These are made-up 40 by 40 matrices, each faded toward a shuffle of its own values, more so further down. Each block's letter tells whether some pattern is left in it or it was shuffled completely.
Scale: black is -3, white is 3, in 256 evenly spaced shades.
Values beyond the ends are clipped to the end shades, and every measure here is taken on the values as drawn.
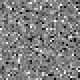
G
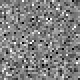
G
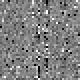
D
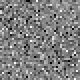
G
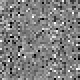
D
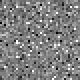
G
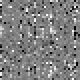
D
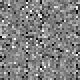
D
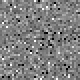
G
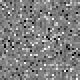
G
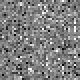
D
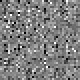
D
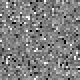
G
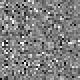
D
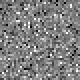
G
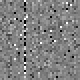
D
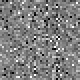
D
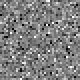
G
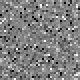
G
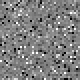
G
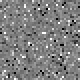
G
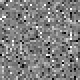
D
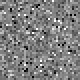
G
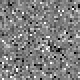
G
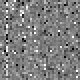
D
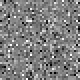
D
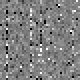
D
